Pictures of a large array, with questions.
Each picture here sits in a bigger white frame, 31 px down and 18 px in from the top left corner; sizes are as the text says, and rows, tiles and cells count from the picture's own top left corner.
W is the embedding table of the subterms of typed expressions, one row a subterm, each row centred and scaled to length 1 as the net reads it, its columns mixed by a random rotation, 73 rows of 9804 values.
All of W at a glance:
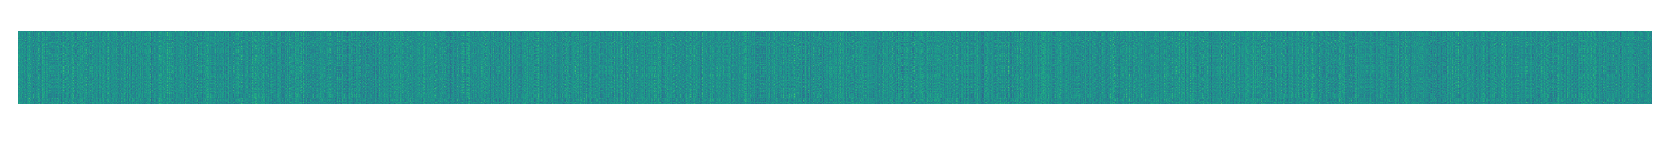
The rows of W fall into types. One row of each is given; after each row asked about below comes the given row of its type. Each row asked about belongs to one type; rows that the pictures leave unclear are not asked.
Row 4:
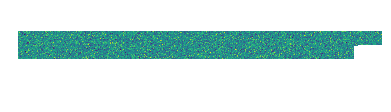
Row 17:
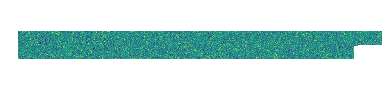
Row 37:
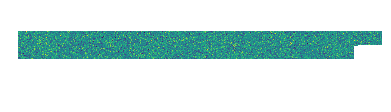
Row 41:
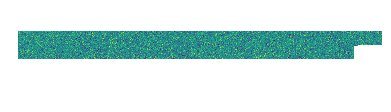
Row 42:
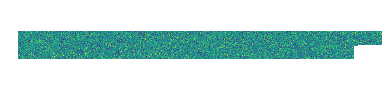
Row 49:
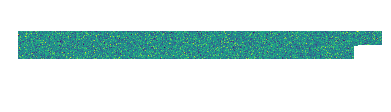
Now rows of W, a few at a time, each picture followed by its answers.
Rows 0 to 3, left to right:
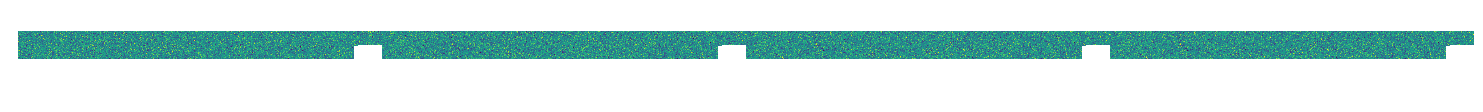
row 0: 37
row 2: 4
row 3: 4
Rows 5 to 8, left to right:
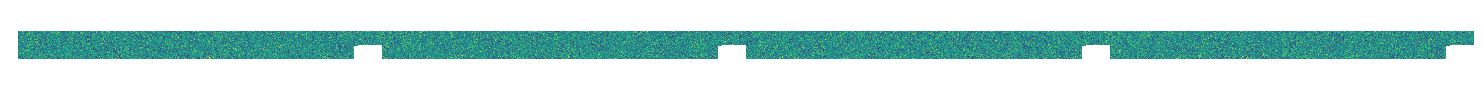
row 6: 37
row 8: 41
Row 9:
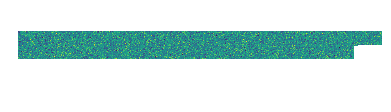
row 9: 17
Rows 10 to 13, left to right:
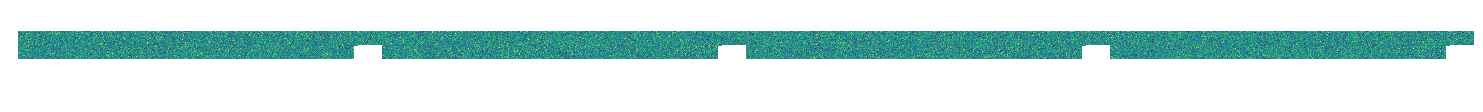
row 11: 42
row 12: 4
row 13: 49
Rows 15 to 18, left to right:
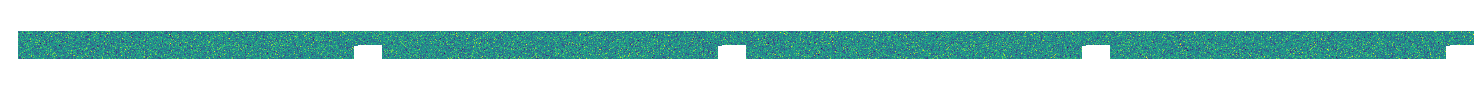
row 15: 42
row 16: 41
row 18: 4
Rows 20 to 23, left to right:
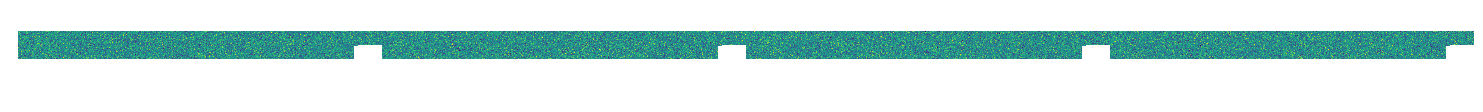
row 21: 4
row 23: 41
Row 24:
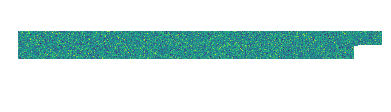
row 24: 17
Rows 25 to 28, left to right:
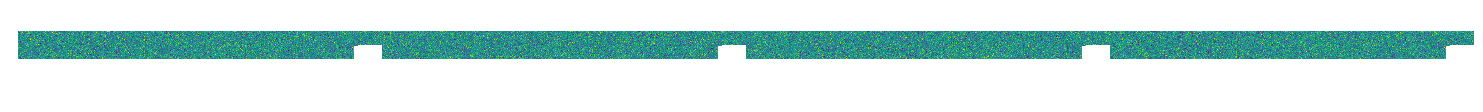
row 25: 17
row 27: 41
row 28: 42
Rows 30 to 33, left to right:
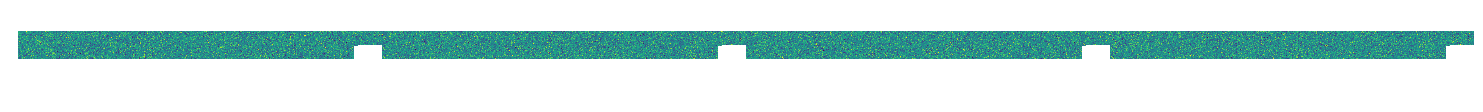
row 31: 49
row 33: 37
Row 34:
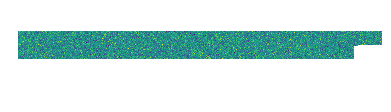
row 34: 41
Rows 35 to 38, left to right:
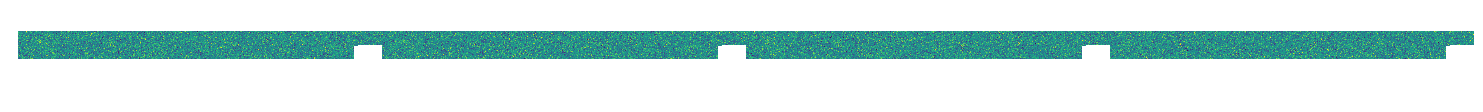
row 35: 42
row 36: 42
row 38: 4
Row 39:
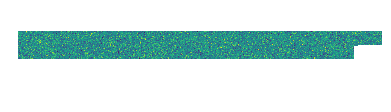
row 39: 42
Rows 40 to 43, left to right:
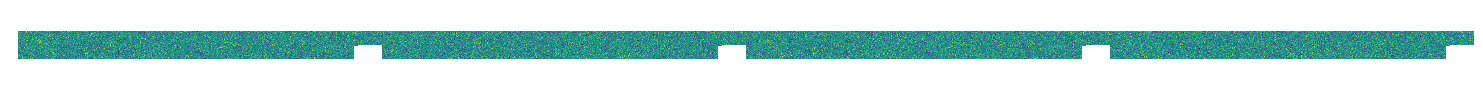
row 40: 42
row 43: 37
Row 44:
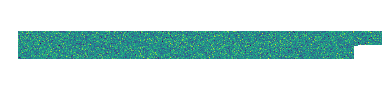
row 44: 37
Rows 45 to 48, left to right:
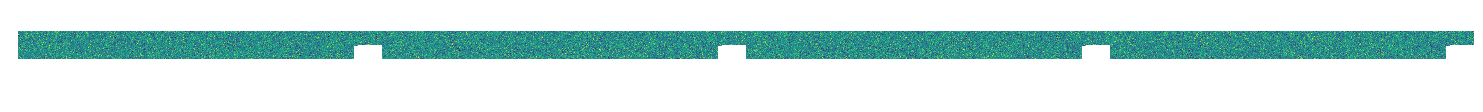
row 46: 4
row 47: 41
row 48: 41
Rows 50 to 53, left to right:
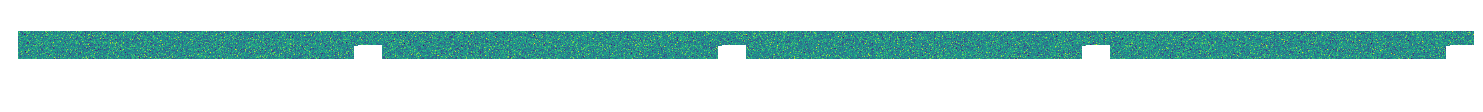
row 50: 4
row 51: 42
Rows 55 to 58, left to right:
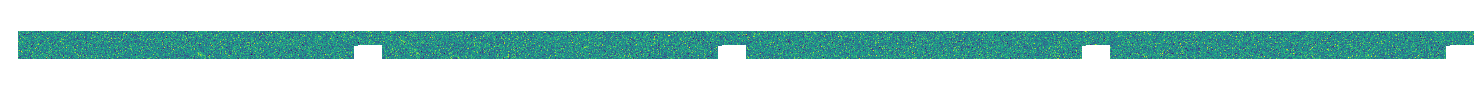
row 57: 49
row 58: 17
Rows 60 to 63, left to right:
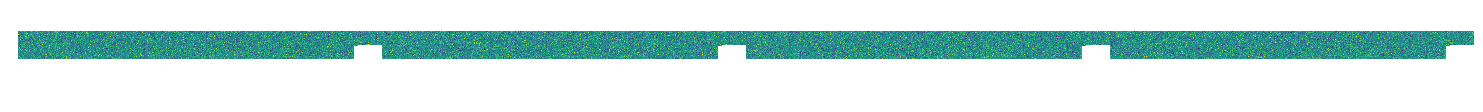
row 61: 4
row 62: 41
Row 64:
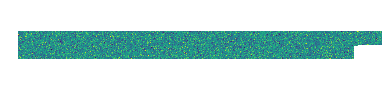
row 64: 49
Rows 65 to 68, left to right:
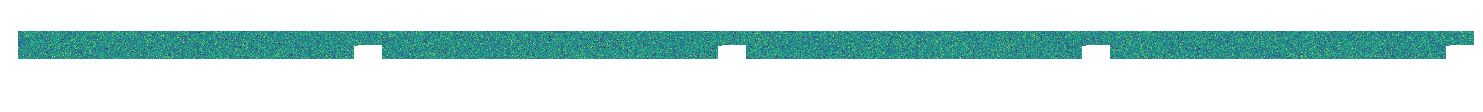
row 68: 37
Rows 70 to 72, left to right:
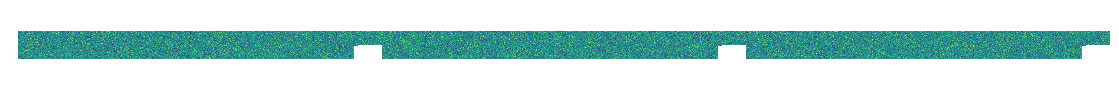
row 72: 17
